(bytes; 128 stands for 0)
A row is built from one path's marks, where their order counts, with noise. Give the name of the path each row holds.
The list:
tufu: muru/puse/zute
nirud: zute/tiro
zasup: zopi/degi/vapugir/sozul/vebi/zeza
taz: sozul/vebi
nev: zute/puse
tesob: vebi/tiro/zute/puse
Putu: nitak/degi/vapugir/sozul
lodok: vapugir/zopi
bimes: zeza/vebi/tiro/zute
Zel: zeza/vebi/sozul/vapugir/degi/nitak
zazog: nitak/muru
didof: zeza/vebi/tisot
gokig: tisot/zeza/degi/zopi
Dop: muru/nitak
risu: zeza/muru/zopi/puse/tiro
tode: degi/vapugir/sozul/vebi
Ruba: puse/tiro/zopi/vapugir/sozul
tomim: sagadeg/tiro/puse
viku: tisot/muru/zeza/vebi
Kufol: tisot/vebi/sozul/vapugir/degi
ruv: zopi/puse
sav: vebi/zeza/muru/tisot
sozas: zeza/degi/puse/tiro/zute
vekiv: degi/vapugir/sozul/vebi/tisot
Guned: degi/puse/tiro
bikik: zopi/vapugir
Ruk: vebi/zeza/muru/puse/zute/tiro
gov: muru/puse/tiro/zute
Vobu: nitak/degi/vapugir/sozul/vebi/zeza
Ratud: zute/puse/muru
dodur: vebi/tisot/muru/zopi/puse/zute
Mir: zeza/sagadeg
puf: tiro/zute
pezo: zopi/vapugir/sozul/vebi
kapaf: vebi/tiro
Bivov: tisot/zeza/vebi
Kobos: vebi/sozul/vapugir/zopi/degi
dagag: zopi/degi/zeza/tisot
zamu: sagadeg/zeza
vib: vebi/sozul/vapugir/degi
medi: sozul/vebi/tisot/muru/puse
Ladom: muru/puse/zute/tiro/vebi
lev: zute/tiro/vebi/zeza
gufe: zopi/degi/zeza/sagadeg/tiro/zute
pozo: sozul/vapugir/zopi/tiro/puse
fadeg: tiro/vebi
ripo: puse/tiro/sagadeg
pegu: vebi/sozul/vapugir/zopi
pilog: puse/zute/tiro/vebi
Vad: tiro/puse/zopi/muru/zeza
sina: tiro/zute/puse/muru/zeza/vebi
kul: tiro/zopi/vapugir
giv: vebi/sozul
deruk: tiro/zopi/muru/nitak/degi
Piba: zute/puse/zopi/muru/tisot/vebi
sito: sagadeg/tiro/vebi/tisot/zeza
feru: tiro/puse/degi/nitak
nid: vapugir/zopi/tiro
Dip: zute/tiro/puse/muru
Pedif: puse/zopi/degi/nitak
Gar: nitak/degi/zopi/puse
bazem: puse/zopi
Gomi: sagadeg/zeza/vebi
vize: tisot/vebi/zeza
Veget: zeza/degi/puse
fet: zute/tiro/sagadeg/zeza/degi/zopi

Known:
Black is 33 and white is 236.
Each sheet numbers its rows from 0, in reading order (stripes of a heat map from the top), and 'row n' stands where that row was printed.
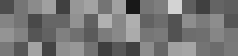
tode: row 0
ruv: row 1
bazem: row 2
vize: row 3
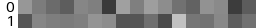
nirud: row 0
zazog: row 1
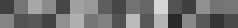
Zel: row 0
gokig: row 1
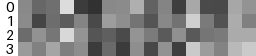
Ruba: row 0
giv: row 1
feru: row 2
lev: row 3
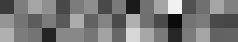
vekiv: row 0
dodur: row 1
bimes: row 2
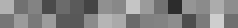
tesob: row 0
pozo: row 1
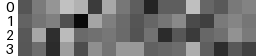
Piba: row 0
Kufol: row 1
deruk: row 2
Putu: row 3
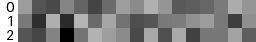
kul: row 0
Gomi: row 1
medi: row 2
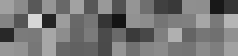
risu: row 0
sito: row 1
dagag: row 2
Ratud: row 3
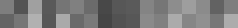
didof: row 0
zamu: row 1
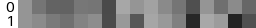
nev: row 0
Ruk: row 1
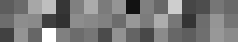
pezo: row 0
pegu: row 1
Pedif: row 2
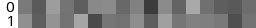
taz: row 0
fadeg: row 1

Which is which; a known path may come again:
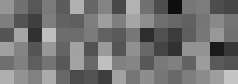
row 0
dodur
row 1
bikik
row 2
deruk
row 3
risu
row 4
nid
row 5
Dip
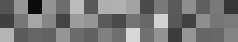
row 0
Gar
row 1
Zel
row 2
fet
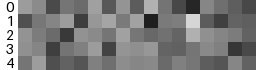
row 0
tufu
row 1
tode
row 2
kapaf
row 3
Guned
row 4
lodok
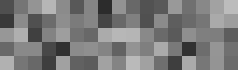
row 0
Vad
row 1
Dop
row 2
sozas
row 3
pegu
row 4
tomim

